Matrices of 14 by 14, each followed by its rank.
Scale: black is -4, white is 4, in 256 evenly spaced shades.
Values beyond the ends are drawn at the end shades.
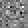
three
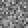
full rank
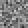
full rank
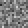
full rank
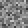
full rank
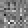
three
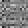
three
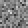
full rank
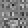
three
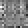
three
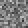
full rank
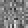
three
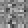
three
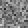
full rank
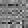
three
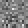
three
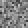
full rank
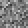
full rank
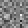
three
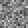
full rank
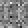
three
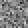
full rank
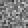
full rank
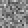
full rank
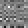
three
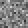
full rank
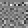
three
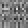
three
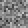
full rank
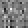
three
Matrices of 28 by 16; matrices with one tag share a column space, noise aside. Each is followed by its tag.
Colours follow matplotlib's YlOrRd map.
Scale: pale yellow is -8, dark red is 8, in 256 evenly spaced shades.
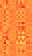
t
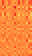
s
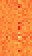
t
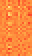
s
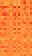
s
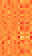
t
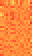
s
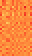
s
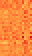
t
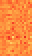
t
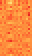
s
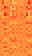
s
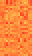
s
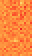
s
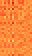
s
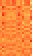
s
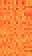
s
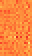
t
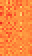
s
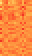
s
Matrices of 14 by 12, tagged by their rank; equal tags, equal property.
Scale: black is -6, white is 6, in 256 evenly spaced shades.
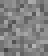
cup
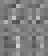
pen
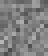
cup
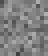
cup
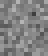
cup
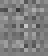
pen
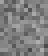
cup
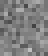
cup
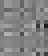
pen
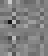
pen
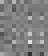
pen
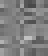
pen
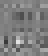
pen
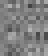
pen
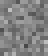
cup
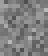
cup
